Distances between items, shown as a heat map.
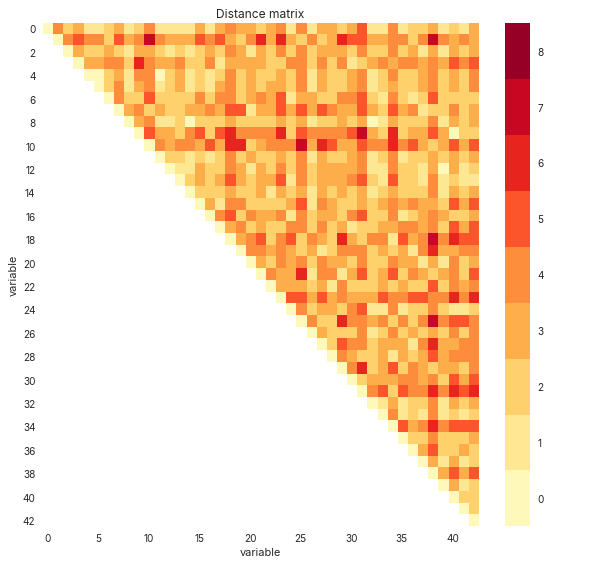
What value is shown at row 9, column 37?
3
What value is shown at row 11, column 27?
3
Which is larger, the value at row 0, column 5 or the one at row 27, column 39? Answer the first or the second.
the second
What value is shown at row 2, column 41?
2
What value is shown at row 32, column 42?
3
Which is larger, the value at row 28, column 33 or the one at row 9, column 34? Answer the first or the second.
the second
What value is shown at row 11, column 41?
2
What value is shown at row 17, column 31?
2
